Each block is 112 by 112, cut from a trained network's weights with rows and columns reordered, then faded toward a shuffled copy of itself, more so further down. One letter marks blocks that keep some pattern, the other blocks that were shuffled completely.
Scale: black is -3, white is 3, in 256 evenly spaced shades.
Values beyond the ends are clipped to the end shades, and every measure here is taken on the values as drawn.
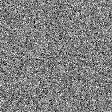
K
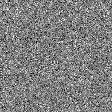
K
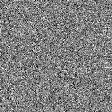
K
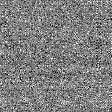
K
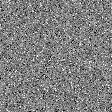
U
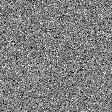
U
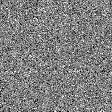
K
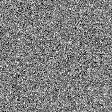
K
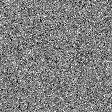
U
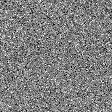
U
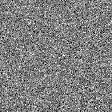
K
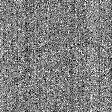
K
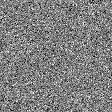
U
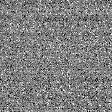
K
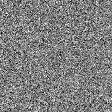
K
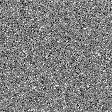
U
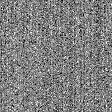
K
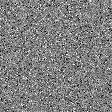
U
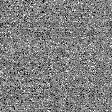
K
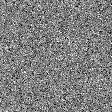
U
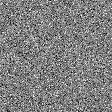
U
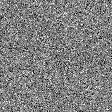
U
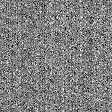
K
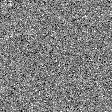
U
